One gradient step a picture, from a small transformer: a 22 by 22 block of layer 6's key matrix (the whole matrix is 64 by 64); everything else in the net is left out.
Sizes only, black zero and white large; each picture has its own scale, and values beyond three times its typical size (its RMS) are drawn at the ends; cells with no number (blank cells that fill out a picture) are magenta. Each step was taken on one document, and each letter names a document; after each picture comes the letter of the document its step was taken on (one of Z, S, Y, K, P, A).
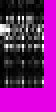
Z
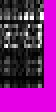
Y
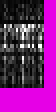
Y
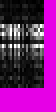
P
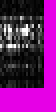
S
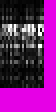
P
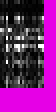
Z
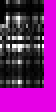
Z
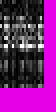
S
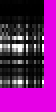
Z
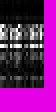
P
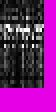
Y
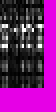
Y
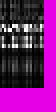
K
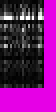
Y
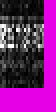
S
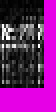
S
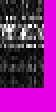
S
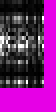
Z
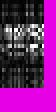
P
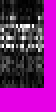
S
